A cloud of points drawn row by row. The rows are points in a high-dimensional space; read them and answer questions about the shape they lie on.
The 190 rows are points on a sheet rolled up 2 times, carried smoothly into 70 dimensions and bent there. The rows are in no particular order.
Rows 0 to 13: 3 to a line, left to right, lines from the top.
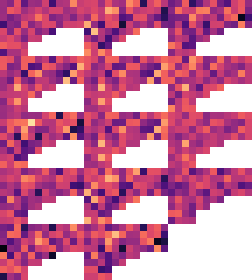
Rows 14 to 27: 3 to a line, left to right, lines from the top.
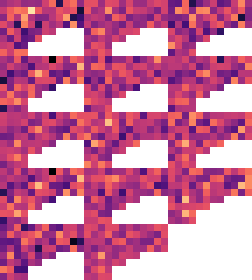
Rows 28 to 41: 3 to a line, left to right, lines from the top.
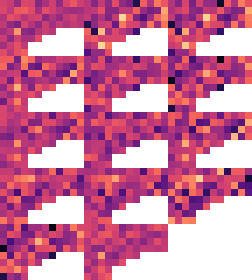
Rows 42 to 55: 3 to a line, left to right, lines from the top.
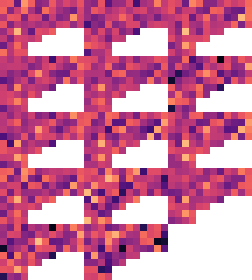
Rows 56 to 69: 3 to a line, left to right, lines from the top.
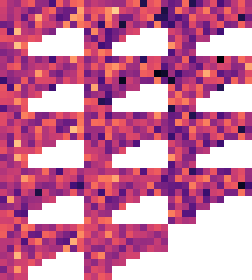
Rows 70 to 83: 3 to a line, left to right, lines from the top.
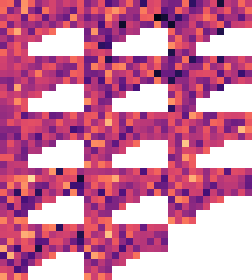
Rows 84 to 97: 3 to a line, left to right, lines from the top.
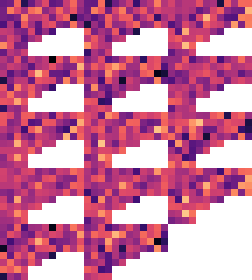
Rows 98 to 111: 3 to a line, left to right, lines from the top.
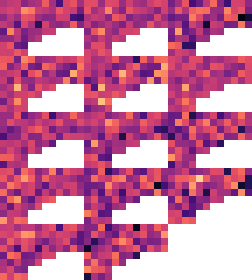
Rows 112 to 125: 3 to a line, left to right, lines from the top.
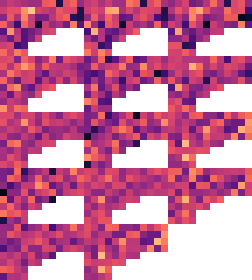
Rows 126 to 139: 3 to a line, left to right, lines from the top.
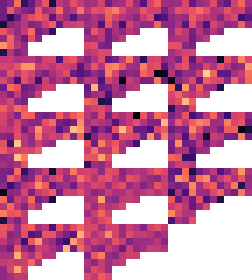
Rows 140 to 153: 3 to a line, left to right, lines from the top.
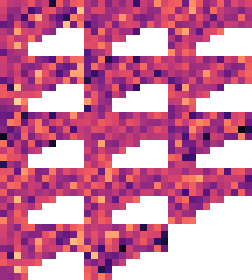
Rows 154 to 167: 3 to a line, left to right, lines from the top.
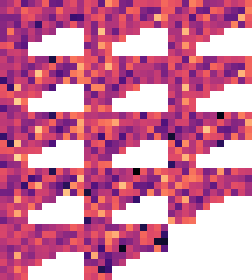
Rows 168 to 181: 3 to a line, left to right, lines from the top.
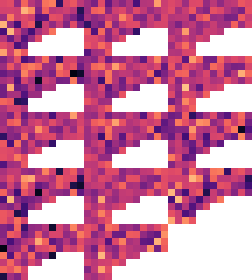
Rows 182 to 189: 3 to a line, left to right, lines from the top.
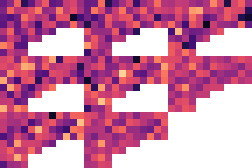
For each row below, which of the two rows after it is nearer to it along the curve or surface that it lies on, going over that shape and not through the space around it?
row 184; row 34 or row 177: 177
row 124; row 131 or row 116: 131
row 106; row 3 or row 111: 111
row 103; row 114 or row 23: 23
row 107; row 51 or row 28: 51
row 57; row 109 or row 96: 109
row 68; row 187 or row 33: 33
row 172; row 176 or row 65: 65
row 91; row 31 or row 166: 31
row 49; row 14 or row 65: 65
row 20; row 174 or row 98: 174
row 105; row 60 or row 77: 77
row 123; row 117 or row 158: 158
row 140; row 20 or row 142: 142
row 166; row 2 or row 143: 143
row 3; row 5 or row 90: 90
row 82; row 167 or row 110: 167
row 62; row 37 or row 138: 138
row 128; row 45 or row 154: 154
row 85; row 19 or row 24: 24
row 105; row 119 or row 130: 119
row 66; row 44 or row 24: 24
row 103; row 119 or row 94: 94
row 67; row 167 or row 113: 167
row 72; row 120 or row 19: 120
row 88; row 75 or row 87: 75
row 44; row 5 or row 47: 5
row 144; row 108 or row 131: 108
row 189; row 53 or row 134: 53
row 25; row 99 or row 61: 61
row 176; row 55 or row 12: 55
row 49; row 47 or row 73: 47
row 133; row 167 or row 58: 58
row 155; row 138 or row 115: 138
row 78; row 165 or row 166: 165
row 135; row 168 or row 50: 50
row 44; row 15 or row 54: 54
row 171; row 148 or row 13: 148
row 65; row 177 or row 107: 107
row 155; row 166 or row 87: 87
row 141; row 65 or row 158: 65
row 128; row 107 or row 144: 107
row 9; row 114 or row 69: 69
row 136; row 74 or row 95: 95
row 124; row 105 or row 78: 105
